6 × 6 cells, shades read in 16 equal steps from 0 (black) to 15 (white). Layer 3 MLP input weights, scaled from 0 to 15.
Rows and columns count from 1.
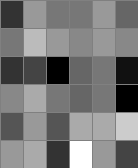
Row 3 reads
3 4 0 6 7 1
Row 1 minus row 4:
-5 -1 0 1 2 6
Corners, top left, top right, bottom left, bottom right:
3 6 9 4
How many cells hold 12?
1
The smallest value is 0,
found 2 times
